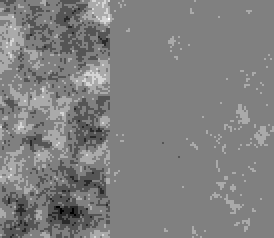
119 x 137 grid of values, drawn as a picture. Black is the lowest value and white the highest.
Calmest part: top right. Ninth with the lowest average: bottom left. Slope: none. Mirror symmetry: none. Grain: blotchy. Seam: vertical, 40% of the way across, the right part calmer.
